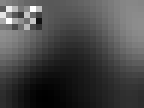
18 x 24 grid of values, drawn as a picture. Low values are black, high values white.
Values rise toward the top. On average the colour sits 30% of the way up the scale. The bottom middle is the calmest part. The top left is the roughest part. There are no regular stripes. An odd patch, rougher than its surroundings, sits in the top left.
